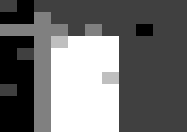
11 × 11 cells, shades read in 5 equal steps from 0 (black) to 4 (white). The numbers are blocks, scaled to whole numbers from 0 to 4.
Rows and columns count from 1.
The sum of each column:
4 3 21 35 35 36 34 11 10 11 11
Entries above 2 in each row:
0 0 0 4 4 4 4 4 4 4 4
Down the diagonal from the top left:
1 0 2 3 4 4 3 1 1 1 1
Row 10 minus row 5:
0 -1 0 0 0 0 0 0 0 0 0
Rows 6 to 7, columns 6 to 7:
4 4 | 4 3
